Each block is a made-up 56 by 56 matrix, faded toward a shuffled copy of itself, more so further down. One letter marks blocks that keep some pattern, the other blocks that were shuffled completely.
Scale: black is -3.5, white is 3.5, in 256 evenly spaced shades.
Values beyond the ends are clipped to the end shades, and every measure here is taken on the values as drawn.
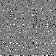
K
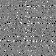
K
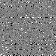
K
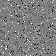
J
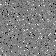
J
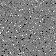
J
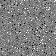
J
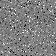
J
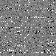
K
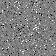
J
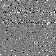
K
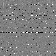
K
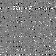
K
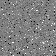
J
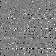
K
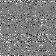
K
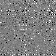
K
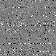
K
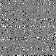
K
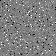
J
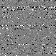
K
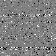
K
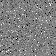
J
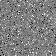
J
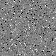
J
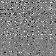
K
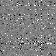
K
